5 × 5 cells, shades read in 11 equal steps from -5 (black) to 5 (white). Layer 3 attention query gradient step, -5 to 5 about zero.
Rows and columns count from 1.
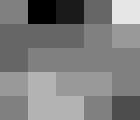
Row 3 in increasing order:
-1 0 0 0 0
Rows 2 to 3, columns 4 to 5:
0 1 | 0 0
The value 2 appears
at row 4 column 2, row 5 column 2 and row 5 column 3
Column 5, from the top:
4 1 0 0 -2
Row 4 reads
1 2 1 1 0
